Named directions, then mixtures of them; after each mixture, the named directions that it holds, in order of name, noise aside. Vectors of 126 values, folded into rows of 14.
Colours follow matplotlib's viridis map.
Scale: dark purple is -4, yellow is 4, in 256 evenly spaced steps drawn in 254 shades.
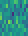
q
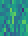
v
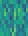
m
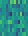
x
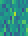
m, v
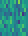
m, x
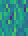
m, q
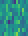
v, x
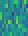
q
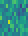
q, v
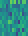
x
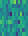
x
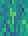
v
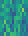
v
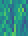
m, v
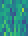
v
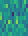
q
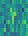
v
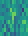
v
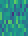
q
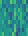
m, x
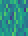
m, q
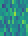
m, v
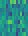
x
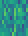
m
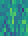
v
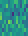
q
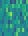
m, x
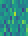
m, v
